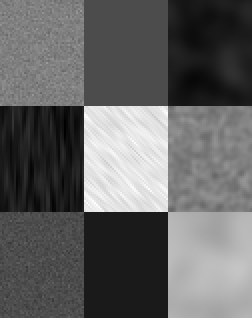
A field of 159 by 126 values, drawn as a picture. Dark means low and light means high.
The table splits into 3 rows of 3 panels. Panel 1,1: middling, fine-grained, faint in contrast. Panel 1,2: low, flat. Panel 1,3: very low, smooth, faint in contrast. Panel 2,1: very low, streaked downward, faint in contrast. Panel 2,2: very high, slanting down to the right, faint in contrast. Panel 2,3: middling, blotchy, faint in contrast. Panel 3,1: low, fine-grained, faint in contrast. Panel 3,2: very low, flat. Panel 3,3: high, smooth, faint in contrast.
